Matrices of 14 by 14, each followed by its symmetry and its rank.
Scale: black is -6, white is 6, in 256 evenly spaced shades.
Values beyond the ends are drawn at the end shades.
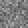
neither, full rank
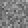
neither, full rank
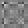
symmetric, rank two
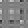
symmetric, rank one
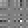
symmetric, rank one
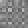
symmetric, rank two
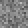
neither, full rank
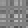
symmetric, rank one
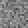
neither, full rank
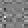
neither, rank two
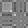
symmetric, rank two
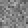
neither, full rank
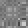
symmetric, rank two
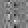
neither, rank two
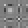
symmetric, rank two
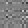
neither, rank two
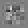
antisymmetric, rank two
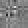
antisymmetric, rank two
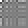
symmetric, rank one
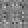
antisymmetric, rank two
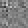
antisymmetric, rank two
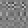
neither, rank two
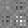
symmetric, rank two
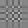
symmetric, rank one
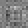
antisymmetric, rank two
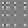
symmetric, rank one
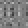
neither, rank two
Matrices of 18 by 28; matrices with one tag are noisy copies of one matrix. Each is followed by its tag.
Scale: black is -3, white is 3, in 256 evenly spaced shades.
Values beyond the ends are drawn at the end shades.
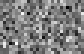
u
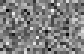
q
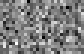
u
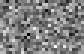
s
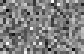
q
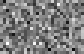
q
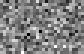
s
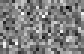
u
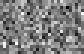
u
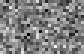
s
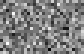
q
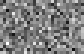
q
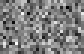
u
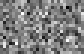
u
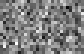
u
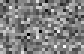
s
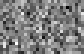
u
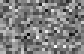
s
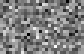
s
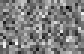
u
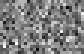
u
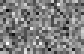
q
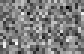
u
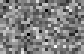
s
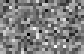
s
